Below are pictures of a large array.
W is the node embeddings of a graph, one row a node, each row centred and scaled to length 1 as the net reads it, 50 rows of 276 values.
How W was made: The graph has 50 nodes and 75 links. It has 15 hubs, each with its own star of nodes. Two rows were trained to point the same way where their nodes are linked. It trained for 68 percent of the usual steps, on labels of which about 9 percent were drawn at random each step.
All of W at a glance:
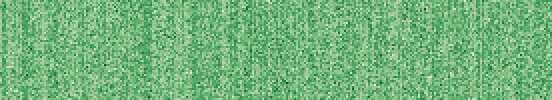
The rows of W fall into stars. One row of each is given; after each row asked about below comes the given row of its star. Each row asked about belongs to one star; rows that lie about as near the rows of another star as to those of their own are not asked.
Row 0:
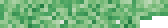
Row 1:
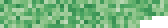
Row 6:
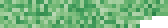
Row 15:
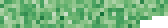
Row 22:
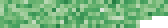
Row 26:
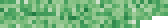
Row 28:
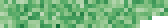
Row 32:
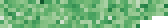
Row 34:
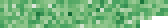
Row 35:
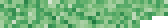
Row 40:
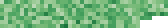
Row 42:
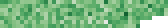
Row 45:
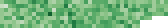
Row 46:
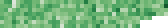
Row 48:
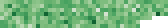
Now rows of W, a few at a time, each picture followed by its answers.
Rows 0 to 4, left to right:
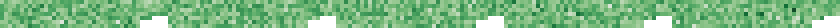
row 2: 26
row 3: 1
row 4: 22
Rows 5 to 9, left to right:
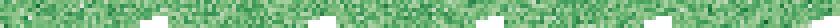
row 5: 40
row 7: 28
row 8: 34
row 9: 40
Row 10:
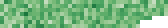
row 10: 40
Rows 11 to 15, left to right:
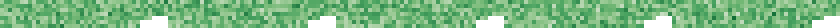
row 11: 42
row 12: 35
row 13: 46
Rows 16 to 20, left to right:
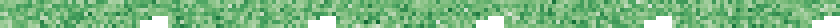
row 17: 22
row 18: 46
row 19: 6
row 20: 28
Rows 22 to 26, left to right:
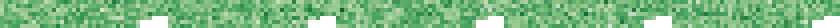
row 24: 32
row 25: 15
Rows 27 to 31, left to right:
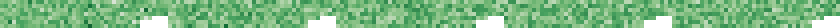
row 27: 6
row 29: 32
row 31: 22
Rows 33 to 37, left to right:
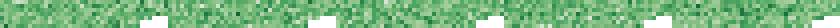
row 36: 0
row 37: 0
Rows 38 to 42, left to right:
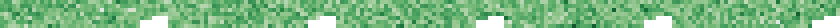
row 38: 46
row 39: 48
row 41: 32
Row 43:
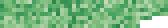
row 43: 0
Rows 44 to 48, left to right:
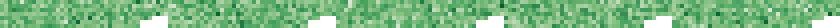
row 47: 15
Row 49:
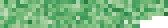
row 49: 48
